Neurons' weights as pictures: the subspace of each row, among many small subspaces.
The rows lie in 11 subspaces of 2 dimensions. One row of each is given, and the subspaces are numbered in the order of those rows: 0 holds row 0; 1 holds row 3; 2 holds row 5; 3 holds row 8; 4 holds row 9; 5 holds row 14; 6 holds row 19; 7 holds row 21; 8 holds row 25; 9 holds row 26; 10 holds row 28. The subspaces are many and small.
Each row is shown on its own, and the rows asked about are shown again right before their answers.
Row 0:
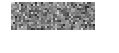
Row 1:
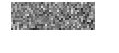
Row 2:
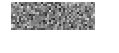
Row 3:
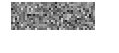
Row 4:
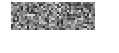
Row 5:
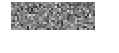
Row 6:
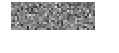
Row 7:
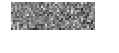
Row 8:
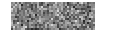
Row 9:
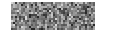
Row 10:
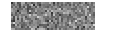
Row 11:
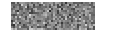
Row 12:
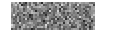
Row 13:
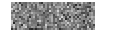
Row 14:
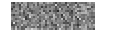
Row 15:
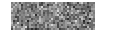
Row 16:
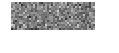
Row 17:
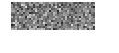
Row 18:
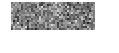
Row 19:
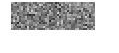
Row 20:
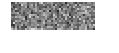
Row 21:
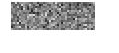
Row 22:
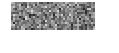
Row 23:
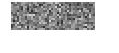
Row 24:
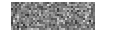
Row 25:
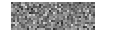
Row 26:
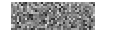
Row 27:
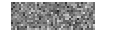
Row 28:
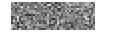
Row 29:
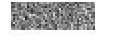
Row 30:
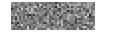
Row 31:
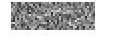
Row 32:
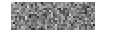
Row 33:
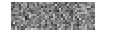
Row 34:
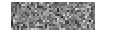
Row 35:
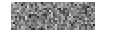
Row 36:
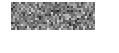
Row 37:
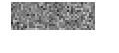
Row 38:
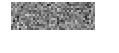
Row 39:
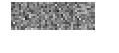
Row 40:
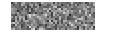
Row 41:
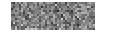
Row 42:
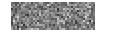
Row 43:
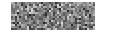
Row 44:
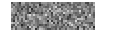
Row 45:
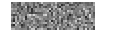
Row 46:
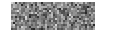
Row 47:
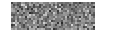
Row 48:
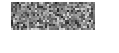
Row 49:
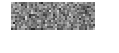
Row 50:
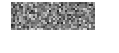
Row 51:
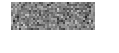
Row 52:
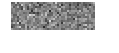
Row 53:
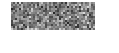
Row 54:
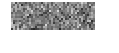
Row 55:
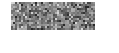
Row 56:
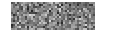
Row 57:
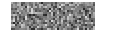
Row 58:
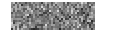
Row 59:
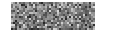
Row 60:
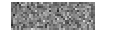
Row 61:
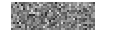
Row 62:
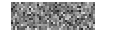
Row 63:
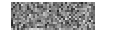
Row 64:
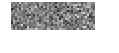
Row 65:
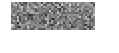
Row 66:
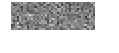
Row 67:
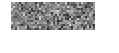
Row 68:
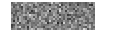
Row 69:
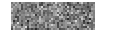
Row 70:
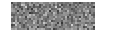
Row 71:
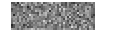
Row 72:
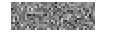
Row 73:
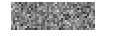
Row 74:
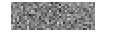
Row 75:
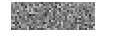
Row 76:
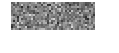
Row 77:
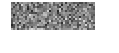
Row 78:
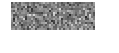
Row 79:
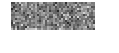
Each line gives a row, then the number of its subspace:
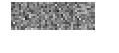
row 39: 5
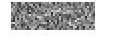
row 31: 0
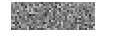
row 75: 2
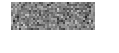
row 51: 10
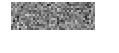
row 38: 10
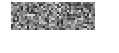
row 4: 6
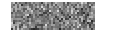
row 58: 7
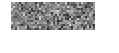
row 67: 0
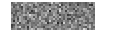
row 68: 3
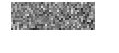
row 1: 7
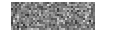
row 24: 10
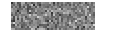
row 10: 0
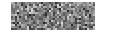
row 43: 2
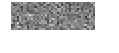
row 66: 9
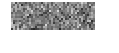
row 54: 7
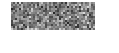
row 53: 8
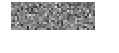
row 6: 2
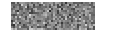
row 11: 2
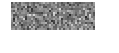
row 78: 5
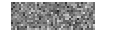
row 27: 0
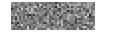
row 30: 2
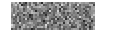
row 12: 9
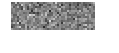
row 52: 7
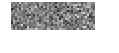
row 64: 2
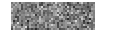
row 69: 3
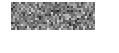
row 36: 0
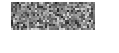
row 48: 9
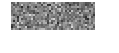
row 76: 10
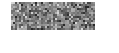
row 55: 0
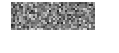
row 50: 3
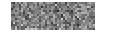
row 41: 5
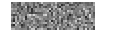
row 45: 1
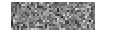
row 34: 9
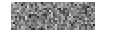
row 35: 4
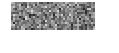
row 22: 5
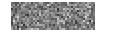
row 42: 10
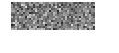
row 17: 8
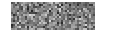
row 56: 6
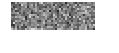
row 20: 1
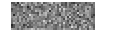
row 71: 10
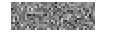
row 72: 1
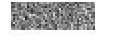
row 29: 5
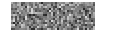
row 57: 1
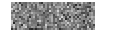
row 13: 2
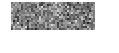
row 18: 3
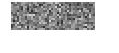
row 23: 6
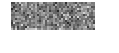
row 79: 1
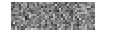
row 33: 5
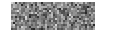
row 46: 4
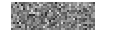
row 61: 7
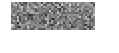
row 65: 9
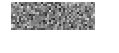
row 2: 10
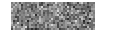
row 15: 3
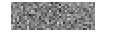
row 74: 3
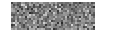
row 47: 8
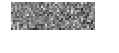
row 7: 7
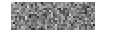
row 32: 4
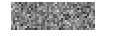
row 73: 1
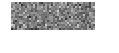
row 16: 8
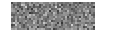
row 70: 8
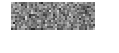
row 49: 1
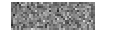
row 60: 9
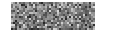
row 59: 8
